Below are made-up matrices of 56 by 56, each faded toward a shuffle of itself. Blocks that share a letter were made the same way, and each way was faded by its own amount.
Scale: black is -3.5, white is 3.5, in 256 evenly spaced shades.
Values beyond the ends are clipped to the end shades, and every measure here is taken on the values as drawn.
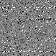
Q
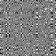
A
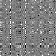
A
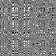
A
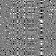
A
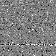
Q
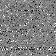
Q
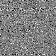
Q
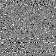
Q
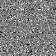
Q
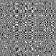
A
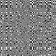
A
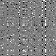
A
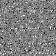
Q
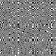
A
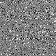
Q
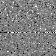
Q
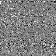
Q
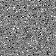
Q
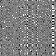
A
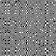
A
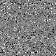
Q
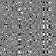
A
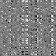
A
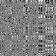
A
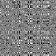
A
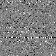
Q
